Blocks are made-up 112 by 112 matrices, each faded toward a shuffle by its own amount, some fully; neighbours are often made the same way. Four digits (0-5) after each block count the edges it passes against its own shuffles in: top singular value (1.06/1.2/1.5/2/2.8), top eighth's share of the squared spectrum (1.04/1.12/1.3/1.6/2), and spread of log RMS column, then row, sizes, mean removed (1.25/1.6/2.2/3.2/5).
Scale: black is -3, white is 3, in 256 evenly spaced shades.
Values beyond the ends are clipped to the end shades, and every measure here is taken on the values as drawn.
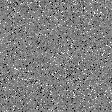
0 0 0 0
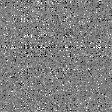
2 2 3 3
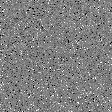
0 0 0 0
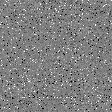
1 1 0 1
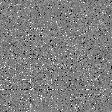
2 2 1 2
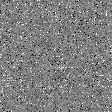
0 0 0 1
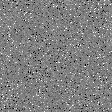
0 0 0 0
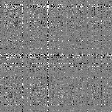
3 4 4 4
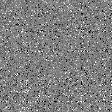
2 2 2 2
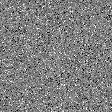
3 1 0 0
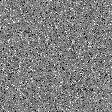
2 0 0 0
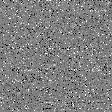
1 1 1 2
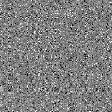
4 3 2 2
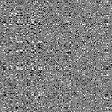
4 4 3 3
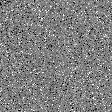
2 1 0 0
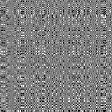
5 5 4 4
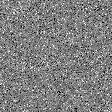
2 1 0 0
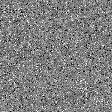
2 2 0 0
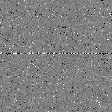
4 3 0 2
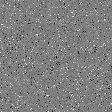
0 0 0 0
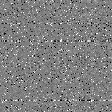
4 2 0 1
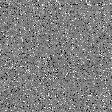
3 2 1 1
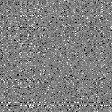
5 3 2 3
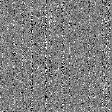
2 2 4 0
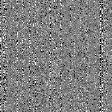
2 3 4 0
